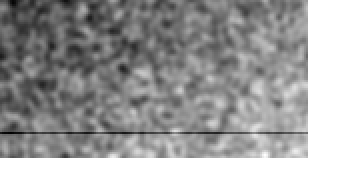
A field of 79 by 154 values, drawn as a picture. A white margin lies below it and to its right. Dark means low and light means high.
No regular stripes run through it. The halves do not mirror each other. Row 67 differs from the rows beside it. Overall the values sit about 50% of the way up the scale. Values rise toward the bottom right. The ninth with the highest average is the bottom right.
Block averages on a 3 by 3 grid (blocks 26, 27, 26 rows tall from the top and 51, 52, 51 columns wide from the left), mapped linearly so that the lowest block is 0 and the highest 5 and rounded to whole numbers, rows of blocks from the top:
013 | 134 | 245
